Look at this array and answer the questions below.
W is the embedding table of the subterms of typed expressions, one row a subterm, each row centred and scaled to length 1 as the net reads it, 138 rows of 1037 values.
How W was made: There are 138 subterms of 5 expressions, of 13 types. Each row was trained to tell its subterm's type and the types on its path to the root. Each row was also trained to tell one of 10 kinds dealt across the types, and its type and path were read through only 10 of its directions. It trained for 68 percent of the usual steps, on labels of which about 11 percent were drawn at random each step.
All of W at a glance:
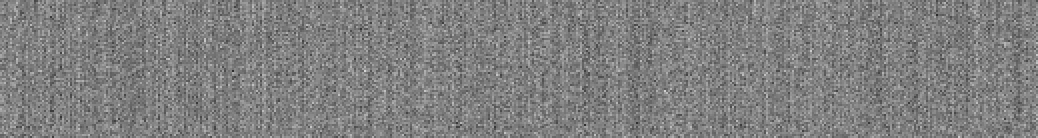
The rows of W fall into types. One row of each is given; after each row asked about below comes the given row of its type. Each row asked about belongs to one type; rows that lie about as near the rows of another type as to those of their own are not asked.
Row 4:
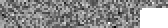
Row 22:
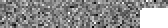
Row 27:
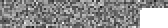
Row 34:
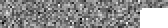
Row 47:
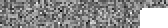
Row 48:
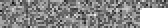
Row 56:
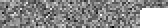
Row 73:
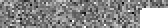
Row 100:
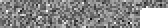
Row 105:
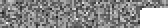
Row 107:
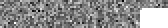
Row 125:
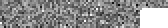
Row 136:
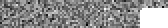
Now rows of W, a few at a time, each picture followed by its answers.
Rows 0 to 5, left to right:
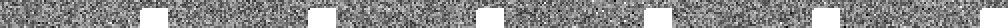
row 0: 48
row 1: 47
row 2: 48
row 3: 136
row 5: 48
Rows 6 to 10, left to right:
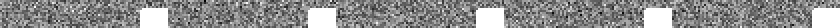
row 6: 27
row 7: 100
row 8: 73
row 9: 4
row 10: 125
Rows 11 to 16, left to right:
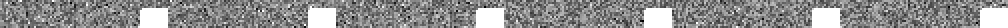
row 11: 48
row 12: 136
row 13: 56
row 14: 48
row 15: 48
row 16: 47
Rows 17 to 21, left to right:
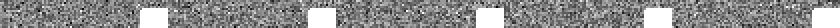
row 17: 27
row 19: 22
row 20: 4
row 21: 27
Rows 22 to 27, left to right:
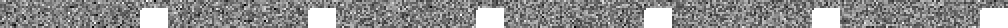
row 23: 100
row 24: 105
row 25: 105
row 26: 56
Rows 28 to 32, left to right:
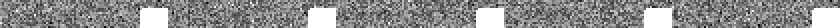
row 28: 34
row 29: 105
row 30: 73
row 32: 48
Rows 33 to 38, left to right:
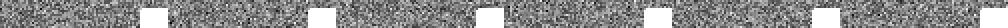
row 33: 100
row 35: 56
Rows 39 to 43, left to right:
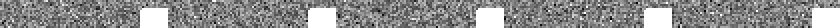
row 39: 125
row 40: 48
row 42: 47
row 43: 22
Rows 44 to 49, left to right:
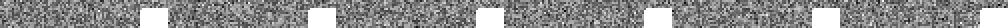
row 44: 136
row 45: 34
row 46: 47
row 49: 56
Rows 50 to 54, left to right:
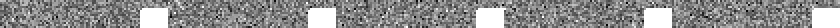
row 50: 22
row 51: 73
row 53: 125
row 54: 100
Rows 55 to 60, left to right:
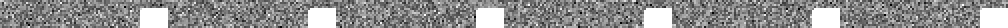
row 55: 34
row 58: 73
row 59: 47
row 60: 136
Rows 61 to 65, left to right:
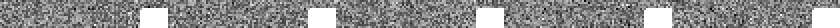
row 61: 27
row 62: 22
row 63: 48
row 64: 47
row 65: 4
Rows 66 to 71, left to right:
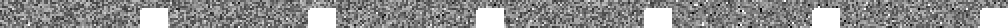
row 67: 125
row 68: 105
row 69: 27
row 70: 56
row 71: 56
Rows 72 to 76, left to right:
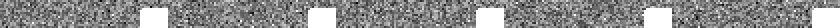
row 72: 47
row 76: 100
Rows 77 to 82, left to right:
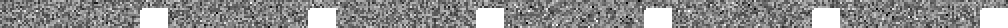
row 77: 105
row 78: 22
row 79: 125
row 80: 73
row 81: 4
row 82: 107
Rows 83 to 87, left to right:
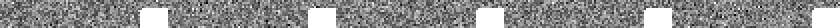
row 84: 125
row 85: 4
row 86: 47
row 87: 73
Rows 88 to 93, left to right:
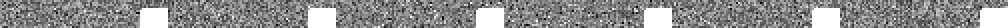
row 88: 34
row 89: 136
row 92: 4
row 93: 105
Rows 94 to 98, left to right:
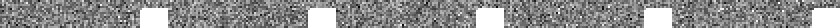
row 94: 22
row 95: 125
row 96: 125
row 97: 136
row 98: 56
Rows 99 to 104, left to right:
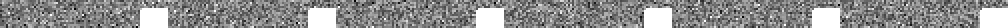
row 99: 22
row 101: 47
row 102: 136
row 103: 56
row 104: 34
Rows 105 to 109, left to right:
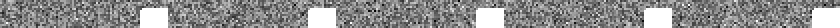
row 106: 4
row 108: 125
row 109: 73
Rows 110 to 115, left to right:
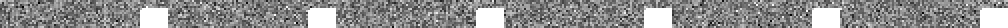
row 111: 47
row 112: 47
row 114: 22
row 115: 125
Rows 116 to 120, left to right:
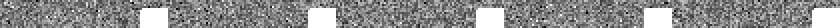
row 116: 73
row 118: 4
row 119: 27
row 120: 105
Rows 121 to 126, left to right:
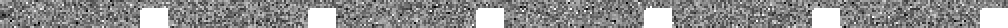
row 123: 22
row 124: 56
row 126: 107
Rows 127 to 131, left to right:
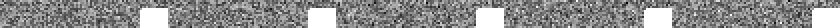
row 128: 34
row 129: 4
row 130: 73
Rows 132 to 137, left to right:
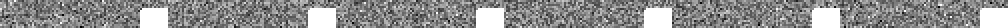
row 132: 73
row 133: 125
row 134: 136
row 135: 105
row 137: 107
